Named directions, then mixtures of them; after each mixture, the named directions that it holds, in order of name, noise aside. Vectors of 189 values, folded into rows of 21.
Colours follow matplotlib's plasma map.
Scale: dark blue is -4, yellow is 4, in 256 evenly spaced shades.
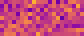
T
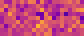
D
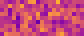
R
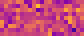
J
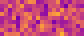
R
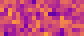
D, R, T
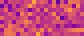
T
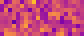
R, T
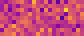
J, T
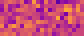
J, T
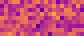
D, T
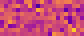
J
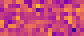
J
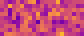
R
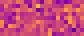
J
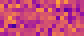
J, T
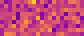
D, R, T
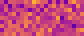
T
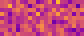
J, R, T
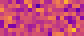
J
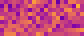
T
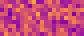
J, R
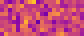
R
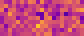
D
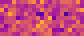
D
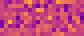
D, J, R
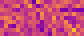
D, J, R
